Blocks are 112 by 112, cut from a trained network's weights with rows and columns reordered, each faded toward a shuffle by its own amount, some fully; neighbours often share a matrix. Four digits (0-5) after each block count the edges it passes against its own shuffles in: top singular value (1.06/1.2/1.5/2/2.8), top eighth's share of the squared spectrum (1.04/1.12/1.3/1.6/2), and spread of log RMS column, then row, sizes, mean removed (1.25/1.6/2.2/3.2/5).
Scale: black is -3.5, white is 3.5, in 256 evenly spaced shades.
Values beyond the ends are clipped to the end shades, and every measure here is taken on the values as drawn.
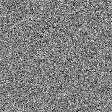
2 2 0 0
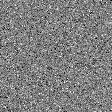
0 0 0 0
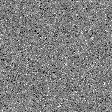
0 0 0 0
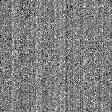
3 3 1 2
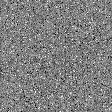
0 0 0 0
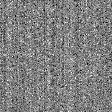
3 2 0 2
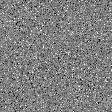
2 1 0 0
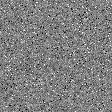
0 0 0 0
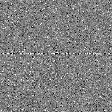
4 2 2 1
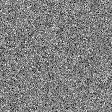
0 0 0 0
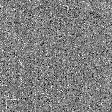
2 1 0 0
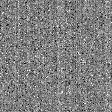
3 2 0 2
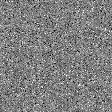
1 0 0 0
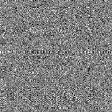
3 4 2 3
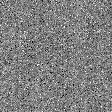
1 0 0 0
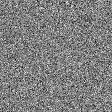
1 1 0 0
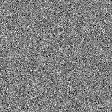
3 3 1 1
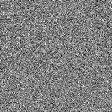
3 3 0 1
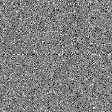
3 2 2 2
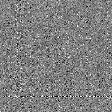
4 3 2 2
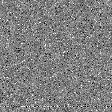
3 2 1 1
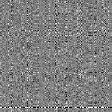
5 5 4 3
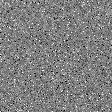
1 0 0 0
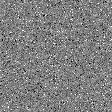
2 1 0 0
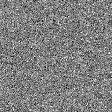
2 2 1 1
